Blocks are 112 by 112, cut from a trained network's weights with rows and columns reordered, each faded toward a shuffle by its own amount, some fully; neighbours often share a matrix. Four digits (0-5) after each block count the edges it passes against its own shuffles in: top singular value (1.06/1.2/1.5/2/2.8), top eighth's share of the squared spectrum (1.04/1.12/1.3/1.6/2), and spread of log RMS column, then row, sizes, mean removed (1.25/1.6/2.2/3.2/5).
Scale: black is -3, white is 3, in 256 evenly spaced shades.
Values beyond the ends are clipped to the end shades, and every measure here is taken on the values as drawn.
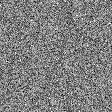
0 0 0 0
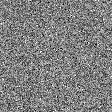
0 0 0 0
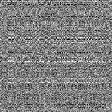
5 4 2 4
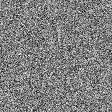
1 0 0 0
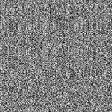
4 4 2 1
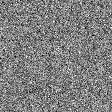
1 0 0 0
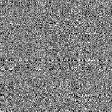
4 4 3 3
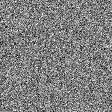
0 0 0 0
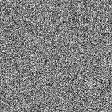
3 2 0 0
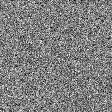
1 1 0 0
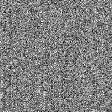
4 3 0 1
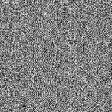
4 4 1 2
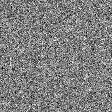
1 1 0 0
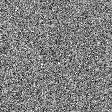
1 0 0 0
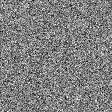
0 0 0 0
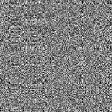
4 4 3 2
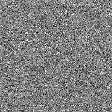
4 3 1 2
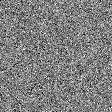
0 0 0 0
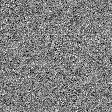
1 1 0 0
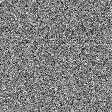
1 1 0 0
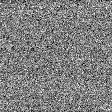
2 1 0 0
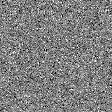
2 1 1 0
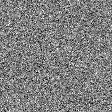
2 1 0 0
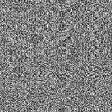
4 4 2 1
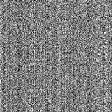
4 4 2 2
